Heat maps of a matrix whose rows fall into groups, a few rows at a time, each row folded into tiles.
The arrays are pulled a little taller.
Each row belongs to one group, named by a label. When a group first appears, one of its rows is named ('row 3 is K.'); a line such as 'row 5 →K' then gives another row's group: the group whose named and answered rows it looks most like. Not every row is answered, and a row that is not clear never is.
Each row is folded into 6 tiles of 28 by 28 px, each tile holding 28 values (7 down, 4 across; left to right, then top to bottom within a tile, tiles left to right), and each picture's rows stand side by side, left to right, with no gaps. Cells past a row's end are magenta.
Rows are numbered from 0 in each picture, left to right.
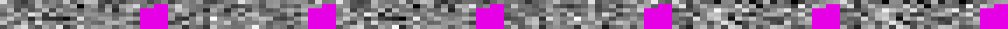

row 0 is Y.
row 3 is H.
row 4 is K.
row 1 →H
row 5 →K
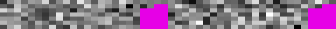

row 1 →H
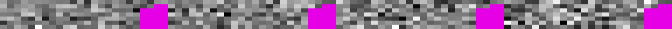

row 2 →Y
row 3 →H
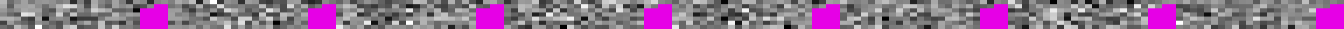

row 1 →Y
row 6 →K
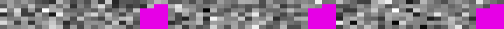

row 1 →H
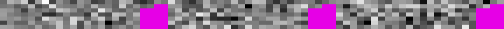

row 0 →Y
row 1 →Y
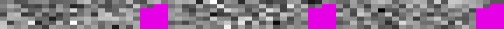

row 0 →H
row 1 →Y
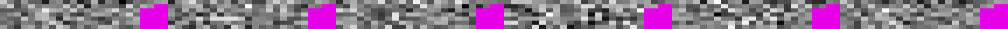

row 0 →K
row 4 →Y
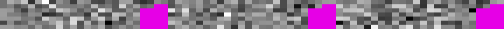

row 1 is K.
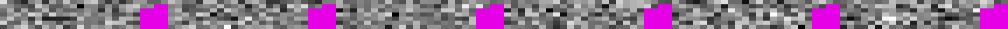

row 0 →Y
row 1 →Y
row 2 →K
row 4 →H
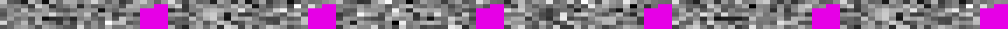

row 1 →K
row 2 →H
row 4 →Y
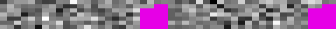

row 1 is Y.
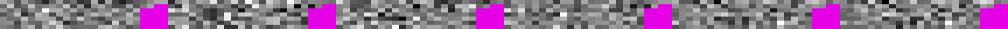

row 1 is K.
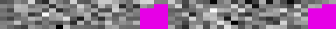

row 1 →K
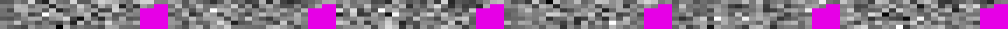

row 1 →K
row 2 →K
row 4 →H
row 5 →Y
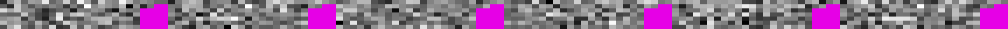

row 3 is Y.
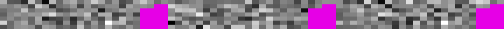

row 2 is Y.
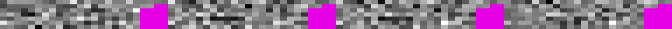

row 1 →Y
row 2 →Y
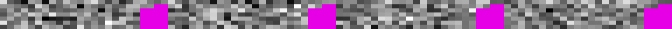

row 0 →Y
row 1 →K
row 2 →H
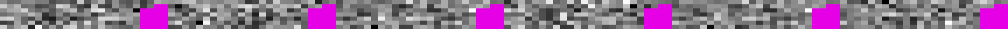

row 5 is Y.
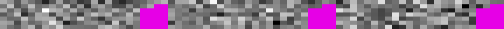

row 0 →K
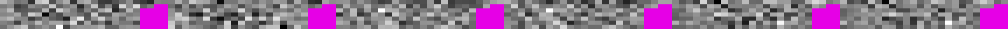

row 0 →Y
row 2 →K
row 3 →K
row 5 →Y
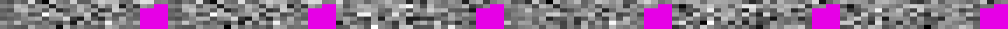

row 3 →Y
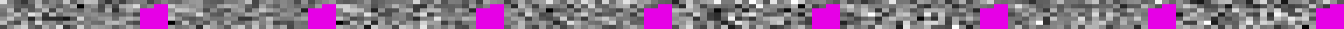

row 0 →Y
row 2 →H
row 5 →H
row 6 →H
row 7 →H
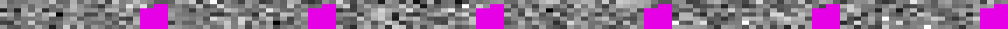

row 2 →K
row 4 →H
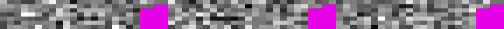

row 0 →H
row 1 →Y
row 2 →H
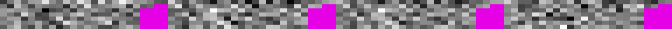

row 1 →K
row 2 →K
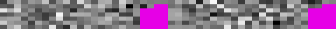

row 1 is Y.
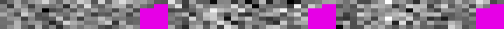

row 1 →K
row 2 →H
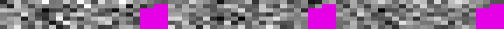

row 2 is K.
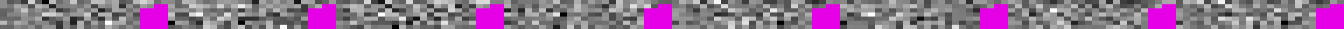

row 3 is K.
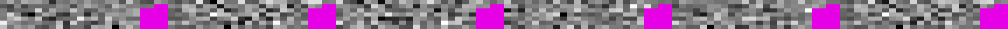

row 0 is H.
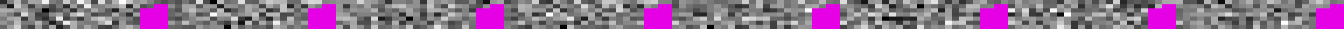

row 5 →Y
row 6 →K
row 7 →Y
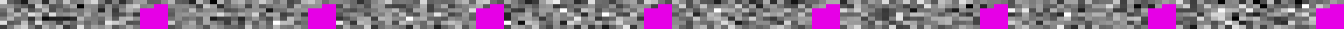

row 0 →Y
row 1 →Y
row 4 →K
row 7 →K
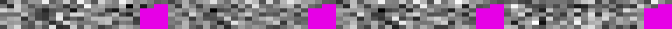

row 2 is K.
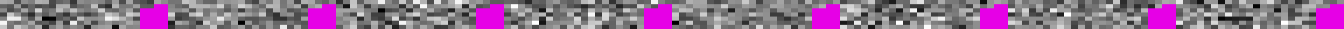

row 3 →H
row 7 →Y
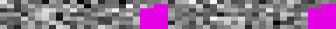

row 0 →K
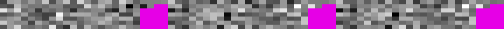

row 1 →K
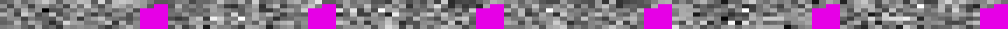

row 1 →H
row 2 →K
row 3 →K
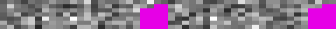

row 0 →H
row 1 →H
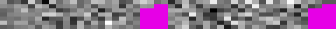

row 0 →Y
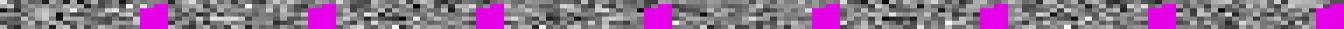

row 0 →K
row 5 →Y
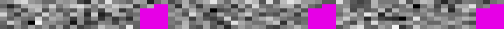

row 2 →Y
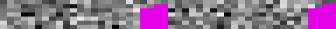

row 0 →H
